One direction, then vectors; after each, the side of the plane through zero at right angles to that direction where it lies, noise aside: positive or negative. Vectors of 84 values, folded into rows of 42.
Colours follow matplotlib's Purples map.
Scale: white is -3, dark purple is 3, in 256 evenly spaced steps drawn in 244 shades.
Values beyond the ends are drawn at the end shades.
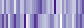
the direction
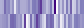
positive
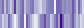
negative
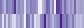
negative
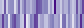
positive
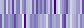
positive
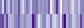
positive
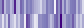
negative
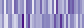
negative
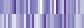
negative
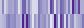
negative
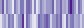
negative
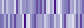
positive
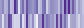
negative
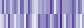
negative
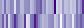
positive
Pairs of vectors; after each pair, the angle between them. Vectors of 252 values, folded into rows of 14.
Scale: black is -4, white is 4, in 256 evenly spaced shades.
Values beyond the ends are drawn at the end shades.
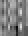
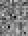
partly opposed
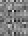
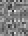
nearly opposite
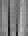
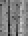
nearly parallel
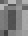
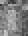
nearly opposite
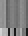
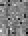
partly aligned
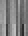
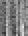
nearly opposite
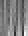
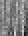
nearly opposite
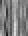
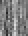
nearly parallel
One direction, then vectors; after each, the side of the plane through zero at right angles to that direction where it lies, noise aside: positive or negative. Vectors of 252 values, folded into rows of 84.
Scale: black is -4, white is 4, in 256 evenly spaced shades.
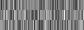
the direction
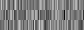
negative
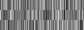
negative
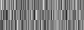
negative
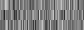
negative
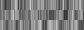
negative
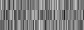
negative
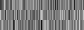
positive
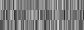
negative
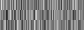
negative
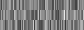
positive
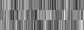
positive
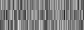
negative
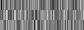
positive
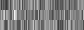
positive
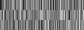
positive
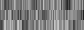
negative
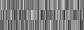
negative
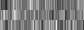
positive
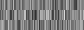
positive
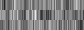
negative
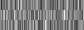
positive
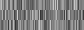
negative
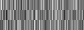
negative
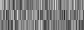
negative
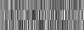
positive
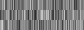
positive
